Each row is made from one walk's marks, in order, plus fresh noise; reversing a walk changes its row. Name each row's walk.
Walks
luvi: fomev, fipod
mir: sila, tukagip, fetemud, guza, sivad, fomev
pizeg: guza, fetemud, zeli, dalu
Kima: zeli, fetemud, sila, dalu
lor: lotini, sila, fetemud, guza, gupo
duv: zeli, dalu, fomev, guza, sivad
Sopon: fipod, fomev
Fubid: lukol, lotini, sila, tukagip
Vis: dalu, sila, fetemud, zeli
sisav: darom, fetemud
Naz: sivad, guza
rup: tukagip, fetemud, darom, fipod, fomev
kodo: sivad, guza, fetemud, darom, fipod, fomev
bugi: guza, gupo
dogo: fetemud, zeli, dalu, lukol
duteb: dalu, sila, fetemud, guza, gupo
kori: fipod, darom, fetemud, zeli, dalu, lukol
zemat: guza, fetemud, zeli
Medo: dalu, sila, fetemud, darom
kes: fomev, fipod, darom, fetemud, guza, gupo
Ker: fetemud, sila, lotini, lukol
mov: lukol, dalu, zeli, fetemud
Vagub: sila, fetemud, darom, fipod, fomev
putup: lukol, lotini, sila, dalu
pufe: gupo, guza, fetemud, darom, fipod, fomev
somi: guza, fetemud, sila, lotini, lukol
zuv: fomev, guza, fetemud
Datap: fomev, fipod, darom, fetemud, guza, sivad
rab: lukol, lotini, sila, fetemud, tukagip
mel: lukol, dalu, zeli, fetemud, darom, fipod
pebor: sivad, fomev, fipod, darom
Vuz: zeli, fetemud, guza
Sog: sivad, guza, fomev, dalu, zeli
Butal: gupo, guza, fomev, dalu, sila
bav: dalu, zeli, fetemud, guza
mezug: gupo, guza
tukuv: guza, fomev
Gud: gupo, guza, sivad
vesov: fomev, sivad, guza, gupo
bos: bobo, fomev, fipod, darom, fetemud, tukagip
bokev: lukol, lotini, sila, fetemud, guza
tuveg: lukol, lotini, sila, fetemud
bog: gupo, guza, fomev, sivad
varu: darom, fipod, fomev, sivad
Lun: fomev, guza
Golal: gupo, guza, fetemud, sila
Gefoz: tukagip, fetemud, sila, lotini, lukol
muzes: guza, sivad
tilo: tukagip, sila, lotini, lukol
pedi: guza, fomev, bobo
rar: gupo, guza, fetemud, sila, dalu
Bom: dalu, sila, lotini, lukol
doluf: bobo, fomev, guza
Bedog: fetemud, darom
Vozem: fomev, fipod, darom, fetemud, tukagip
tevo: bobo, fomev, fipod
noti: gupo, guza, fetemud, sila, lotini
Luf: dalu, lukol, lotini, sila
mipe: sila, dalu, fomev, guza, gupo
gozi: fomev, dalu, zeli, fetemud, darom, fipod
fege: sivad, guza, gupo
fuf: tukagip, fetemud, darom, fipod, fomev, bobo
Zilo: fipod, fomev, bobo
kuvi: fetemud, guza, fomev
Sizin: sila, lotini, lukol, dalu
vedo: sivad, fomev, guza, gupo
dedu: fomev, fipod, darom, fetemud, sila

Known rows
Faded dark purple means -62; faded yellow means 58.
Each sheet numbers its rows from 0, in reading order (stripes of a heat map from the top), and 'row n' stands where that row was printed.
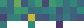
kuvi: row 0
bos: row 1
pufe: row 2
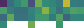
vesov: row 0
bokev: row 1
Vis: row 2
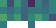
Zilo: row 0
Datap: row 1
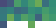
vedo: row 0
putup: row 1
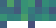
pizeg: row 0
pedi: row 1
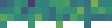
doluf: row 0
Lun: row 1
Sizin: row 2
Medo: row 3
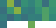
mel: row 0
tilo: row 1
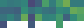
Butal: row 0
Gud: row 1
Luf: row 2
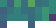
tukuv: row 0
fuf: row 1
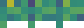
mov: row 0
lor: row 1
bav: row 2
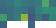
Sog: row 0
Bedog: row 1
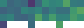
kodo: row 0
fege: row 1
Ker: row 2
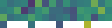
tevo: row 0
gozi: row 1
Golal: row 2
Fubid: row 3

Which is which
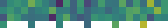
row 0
mipe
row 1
Vagub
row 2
kes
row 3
muzes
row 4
Gefoz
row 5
rab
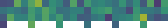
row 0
bog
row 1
Bom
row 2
Sopon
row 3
rup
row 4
rar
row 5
Vozem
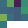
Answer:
dedu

